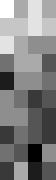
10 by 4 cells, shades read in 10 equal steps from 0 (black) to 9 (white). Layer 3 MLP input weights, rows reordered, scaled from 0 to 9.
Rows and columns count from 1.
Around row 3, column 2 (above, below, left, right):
7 6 8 5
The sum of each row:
29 29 24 19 15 14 15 11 12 12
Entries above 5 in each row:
4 4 2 2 0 0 0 0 0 1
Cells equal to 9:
1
